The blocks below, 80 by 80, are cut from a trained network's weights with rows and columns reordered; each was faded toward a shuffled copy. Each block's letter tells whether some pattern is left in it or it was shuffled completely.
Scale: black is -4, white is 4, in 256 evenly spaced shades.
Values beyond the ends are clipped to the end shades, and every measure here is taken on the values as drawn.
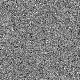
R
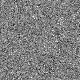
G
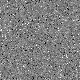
R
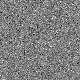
R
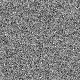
R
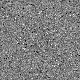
R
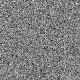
R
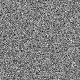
G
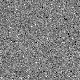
G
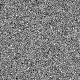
R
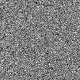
G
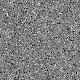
R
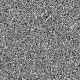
R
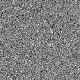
G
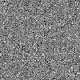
G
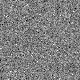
G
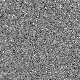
R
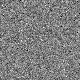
R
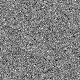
R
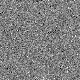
G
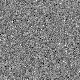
R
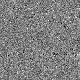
G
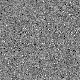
G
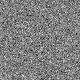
G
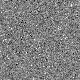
R
